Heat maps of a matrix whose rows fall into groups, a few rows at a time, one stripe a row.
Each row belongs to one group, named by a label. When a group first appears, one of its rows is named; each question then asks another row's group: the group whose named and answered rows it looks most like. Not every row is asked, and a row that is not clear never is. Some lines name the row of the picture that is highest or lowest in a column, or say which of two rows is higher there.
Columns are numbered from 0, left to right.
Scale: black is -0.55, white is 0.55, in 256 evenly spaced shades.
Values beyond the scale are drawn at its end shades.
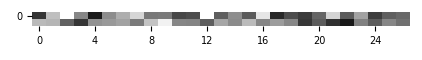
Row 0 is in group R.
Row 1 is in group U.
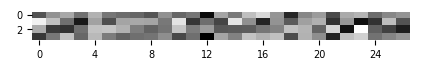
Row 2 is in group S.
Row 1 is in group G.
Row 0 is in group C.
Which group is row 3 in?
C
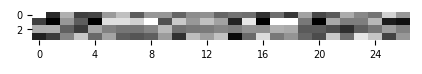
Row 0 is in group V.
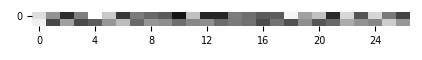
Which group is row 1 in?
V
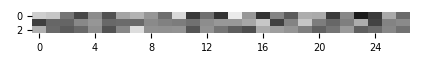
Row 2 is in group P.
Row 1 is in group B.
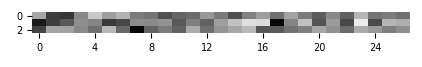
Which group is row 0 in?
S
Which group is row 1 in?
B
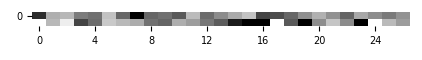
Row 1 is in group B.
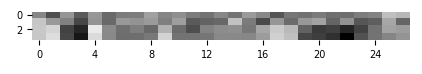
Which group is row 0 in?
B
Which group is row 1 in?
G
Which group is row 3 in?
U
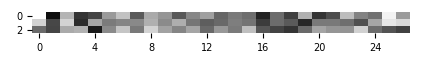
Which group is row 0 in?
V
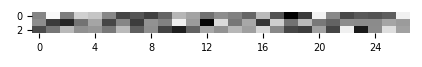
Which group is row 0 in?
C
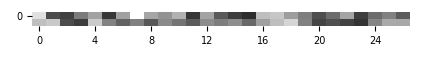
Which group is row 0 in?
P
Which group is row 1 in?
U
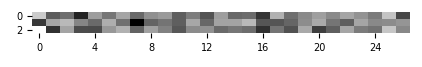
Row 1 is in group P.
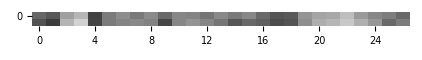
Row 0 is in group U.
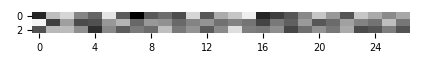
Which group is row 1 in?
V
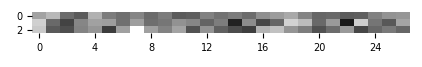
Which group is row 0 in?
U
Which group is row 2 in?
P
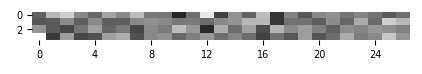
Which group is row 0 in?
R
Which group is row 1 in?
B
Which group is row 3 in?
V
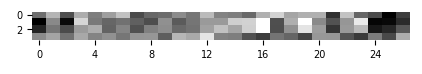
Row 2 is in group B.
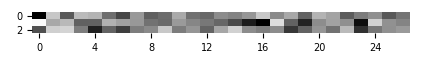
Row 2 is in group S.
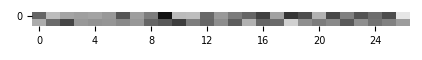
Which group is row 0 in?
C
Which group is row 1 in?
S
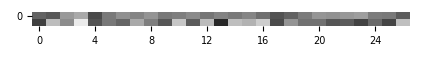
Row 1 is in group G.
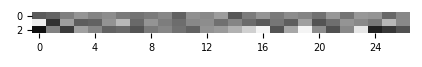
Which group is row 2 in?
B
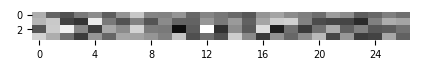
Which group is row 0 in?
P
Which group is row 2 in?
R
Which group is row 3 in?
G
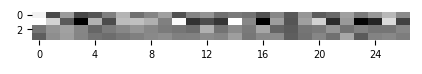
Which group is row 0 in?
V
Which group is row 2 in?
R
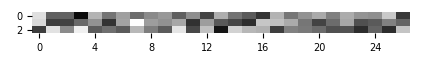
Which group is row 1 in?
P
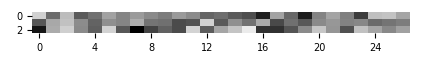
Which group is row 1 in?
R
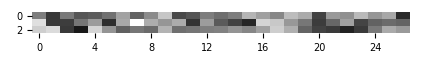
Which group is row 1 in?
P
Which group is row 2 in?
U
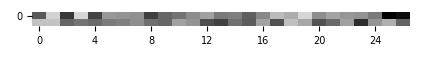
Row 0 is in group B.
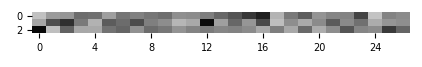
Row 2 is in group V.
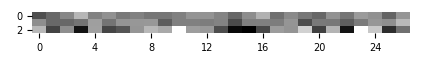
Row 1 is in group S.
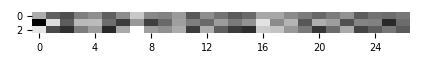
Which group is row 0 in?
P
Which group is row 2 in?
P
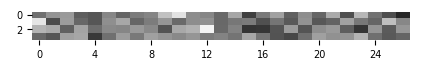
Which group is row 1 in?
V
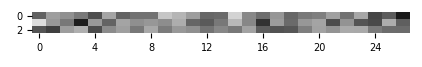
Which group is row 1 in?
G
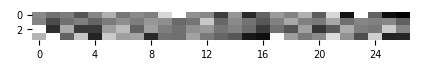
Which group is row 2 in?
V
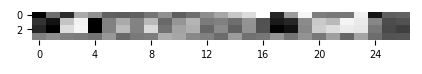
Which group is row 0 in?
B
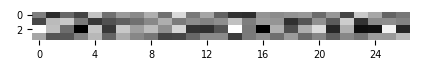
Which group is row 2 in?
G
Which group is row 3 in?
S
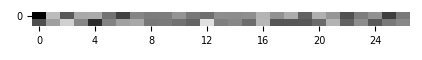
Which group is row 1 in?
R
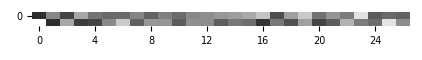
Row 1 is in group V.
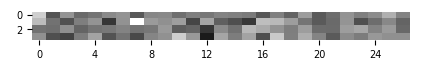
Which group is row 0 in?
V
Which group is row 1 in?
P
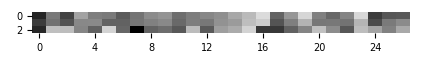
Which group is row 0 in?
B
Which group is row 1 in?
B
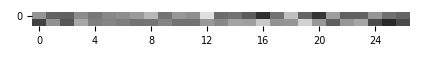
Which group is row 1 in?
B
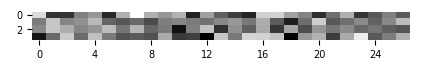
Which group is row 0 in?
P
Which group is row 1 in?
C
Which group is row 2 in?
R
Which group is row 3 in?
C
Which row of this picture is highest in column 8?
0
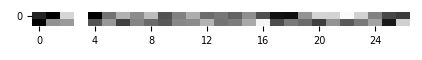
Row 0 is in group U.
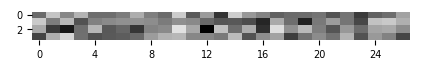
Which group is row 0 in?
G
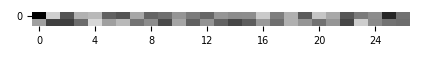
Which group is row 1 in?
S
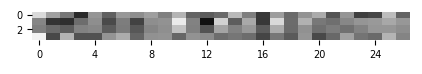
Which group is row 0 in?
G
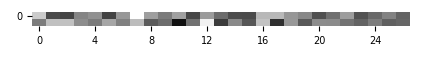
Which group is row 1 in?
R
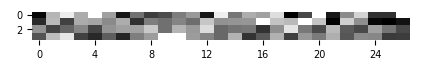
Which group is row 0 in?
C
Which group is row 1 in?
B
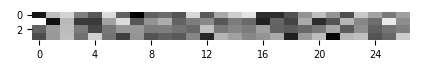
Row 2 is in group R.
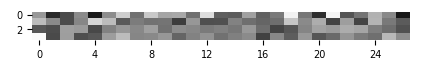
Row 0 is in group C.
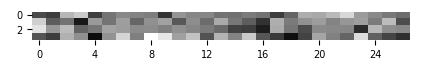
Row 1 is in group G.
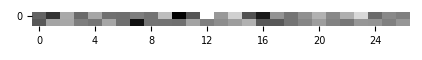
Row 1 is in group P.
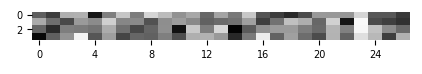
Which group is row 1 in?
S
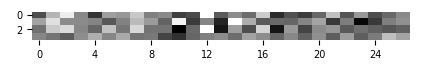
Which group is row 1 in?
G
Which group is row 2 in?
R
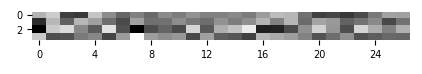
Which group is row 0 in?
U
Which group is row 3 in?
P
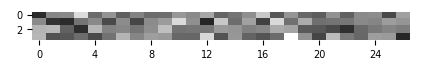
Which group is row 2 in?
U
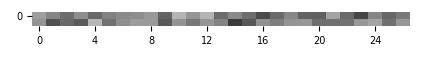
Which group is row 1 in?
S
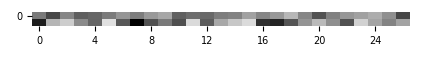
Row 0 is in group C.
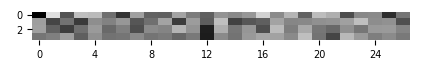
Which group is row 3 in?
C
